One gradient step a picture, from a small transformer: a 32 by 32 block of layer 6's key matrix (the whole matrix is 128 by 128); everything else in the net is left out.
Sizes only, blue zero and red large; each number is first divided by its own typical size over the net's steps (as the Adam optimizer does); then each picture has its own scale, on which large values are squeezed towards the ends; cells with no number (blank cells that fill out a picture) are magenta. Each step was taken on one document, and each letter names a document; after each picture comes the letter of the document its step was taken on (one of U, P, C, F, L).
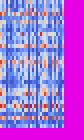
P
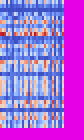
P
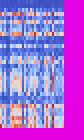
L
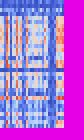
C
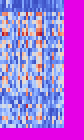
L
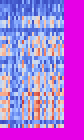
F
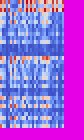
P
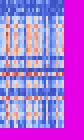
C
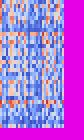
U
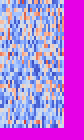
F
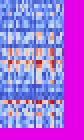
U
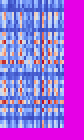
U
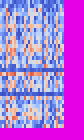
C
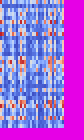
P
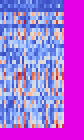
L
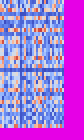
C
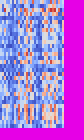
F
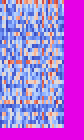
U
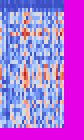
L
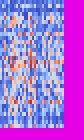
U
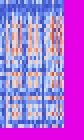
C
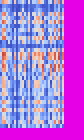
F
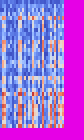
F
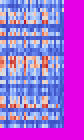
P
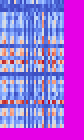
U
